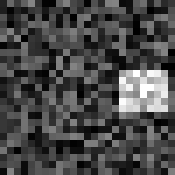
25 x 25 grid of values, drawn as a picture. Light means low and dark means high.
On average the colour sits 70% of the way up the scale. The values are skewed, with a long tail toward low values. An odd patch, lower than its surroundings, sits in the middle right. The ninth with the lowest average is the middle right.
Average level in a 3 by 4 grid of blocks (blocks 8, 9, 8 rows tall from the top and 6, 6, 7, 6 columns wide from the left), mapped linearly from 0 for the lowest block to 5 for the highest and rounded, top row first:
5 5 5 5
5 4 3 0
5 5 5 5
